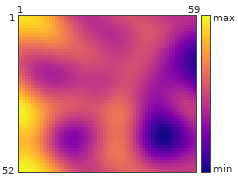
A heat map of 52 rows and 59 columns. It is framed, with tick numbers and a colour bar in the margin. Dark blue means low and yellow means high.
There are no lone odd cells. The ninth with the lowest average is the bottom right. Values rise toward the left. The field is smooth, with broad soft blobs.
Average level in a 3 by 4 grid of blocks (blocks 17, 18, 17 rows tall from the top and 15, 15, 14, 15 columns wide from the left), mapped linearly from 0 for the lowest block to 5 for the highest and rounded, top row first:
5 3 3 1 | 4 3 3 1 | 5 2 3 0
